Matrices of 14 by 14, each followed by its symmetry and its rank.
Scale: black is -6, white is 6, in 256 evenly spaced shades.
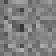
neither, rank three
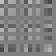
symmetric, rank one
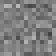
neither, rank three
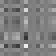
neither, rank one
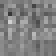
neither, rank three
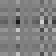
neither, rank one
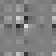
symmetric, rank one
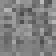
neither, rank three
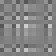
symmetric, rank one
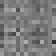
neither, rank three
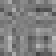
antisymmetric, rank two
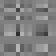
neither, rank one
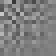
antisymmetric, rank two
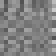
neither, rank two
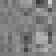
neither, rank two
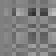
neither, rank one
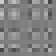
symmetric, rank one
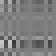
neither, rank one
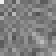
symmetric, rank three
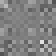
symmetric, rank three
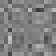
antisymmetric, rank two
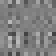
neither, rank two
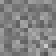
symmetric, rank three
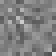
symmetric, rank three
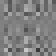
neither, rank two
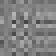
neither, rank two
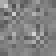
symmetric, rank three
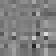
antisymmetric, rank two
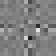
antisymmetric, rank two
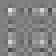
symmetric, rank one
